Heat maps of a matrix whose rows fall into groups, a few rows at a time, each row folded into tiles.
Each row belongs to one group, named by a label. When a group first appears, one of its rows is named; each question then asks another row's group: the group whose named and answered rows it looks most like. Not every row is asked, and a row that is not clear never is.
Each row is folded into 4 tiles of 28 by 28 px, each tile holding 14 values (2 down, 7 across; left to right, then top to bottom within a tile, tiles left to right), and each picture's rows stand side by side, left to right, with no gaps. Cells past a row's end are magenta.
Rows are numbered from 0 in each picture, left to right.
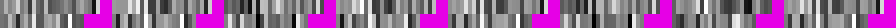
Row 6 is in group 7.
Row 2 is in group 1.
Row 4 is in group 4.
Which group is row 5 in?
1
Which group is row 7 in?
4
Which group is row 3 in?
4
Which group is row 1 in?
4
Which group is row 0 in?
4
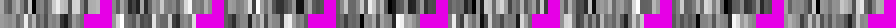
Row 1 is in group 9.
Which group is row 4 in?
1
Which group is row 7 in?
9
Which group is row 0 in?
9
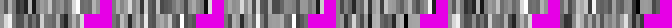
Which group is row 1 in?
4
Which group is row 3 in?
1
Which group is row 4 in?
9
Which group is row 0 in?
9
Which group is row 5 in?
7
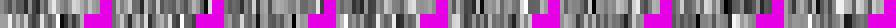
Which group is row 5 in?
9
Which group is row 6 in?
7
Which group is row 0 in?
9
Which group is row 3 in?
9
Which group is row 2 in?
1
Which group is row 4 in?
9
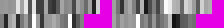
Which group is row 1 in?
9
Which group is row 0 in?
4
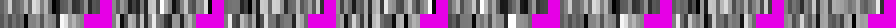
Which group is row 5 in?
7
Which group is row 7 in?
1
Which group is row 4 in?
7
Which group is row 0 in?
7
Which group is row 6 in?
1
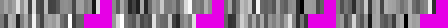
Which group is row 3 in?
1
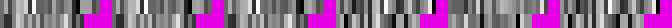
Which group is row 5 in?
1
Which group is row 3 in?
1
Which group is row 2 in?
7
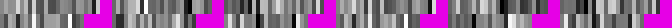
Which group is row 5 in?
1
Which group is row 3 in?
4
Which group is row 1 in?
7
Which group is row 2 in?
1
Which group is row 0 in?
4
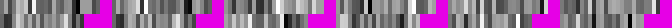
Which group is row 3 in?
9
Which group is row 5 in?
1
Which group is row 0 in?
7
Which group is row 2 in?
9
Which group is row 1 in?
7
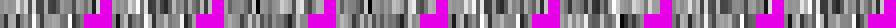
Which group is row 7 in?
4
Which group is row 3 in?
9
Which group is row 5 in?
9
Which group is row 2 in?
9
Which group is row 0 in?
4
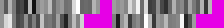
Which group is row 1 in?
4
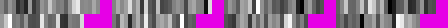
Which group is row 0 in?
9
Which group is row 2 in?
7
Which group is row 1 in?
4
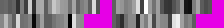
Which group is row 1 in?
7
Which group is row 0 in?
1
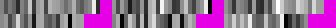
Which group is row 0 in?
1
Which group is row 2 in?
9
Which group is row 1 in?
1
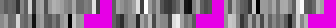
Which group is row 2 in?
9
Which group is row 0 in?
1
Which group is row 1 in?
7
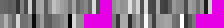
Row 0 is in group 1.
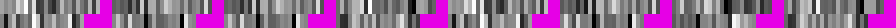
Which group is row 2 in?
1
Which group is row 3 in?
7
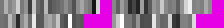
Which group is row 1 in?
9
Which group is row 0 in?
4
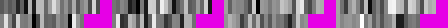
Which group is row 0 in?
1
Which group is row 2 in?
9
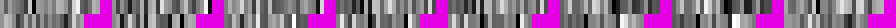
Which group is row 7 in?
9
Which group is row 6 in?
7
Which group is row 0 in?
9
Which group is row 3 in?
1
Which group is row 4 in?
1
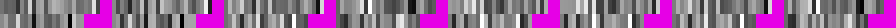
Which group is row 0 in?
1
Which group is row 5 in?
4
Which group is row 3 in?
7
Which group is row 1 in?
1
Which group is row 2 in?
4
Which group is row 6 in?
4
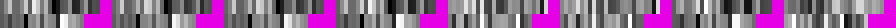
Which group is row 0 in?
7
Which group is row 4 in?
4
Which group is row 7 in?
9
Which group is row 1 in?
7
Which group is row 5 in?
4
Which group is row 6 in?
7
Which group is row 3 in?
7
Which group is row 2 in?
7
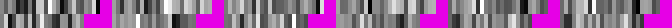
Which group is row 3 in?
9
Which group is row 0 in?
1
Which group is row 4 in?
7
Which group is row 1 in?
9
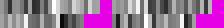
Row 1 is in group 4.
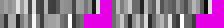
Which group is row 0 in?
4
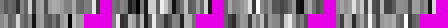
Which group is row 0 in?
1
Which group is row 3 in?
4
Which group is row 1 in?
1
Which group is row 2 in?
7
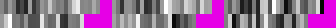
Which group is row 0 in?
9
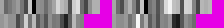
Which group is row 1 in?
9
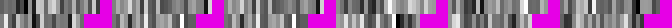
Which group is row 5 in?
7
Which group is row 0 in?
1
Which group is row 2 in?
4
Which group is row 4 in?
9
